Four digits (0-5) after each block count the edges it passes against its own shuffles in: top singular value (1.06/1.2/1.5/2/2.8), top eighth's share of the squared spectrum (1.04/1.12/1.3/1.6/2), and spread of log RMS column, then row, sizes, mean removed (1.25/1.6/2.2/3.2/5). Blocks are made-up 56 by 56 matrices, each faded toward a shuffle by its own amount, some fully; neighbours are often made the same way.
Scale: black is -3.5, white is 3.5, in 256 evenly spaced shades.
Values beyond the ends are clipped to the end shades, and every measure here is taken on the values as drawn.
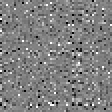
4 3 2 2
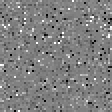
2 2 0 0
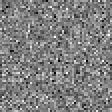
2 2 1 1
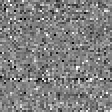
3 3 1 2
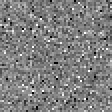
1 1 0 0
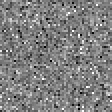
1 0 0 0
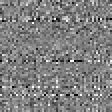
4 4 1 3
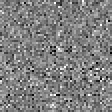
3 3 1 2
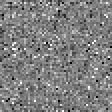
2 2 0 1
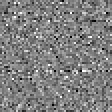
3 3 0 2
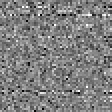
4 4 1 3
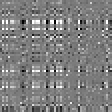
5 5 3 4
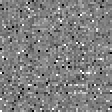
3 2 0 1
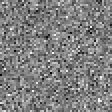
2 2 0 0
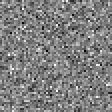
0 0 0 0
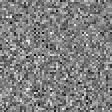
3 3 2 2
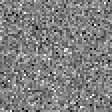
0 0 0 0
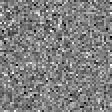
2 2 0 1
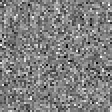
2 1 0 0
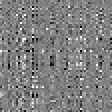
4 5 3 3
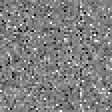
2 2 0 0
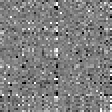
4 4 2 2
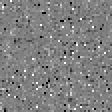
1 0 0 0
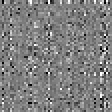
4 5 3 3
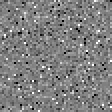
0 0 0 0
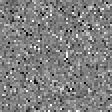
0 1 0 0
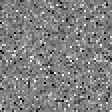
0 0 0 0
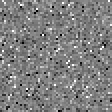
0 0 0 0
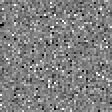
0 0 0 0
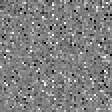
0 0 1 0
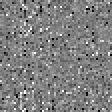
1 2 2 1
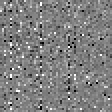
2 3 2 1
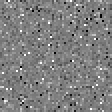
1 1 0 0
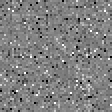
1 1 0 1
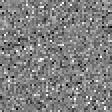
1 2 0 0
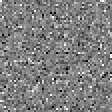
3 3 1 1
